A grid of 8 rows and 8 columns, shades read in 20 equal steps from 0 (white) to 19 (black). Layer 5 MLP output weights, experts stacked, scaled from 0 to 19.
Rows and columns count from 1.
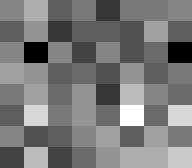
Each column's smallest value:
7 3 9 8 7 0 6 3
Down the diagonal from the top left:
9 8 9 11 15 0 7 4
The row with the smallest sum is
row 6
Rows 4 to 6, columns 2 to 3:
8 12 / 7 11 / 3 10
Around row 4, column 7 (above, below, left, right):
11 9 8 10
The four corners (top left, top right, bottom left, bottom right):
9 9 14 4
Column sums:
82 69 95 83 90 67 73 78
